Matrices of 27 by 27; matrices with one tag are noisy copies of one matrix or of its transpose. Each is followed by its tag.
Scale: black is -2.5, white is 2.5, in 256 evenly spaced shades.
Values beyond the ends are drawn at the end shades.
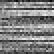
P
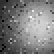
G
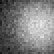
G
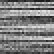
P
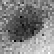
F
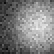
G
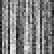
P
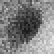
F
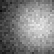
G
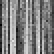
P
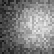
G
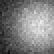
G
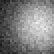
G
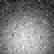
G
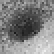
F
